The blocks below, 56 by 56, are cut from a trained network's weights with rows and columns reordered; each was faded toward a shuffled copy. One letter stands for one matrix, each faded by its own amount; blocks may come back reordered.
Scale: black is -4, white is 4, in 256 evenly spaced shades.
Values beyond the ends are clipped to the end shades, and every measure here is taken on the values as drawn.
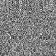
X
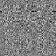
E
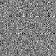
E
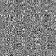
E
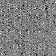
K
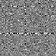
E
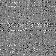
K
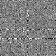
E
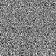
X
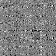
K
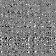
K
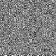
E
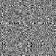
E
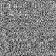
X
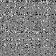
K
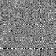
E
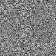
X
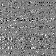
K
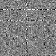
E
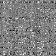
K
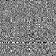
E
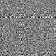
E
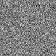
X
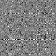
E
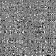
K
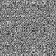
X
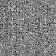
K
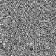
X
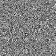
X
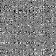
K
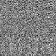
X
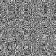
X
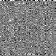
E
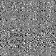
K
